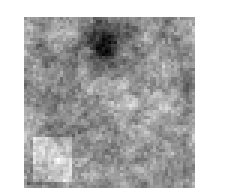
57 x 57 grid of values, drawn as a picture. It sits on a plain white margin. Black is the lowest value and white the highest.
The texture is blotchy. In the bottom left lies a patch that is higher than the rest. The top middle is the ninth with the lowest average. The bottom left is the ninth with the highest average. A single dip lies in the top middle.
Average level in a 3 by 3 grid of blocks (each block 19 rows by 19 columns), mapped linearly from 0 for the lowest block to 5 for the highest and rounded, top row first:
3 0 3 | 3 4 4 | 5 3 3
